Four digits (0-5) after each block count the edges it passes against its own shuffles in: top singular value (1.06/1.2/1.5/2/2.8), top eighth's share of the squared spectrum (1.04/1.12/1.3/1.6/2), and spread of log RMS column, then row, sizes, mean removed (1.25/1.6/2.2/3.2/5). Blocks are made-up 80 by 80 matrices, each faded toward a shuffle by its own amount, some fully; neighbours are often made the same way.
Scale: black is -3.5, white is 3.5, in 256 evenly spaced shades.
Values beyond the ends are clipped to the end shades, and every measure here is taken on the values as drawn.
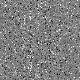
1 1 2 0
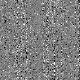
2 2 3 0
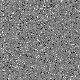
0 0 1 0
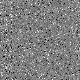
1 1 1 0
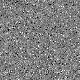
3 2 0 1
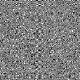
4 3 2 2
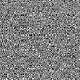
4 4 2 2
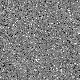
1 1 0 0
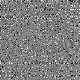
4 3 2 2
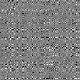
5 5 3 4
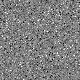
2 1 0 0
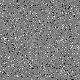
3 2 0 1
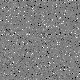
2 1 0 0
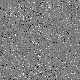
2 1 0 0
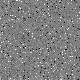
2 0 0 0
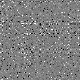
4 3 1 2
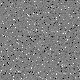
2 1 0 0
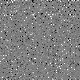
3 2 1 1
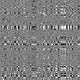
5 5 3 4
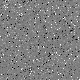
0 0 0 0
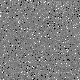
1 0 1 0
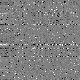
4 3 1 2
